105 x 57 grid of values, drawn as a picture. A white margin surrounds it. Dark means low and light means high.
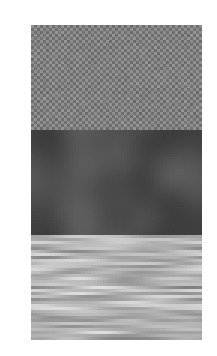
It is made of 3 by 1 panels. Panel 1,1: middling, checkered. Panel 2,1: low, smooth, faint in contrast. Panel 3,1: high, streaked across.
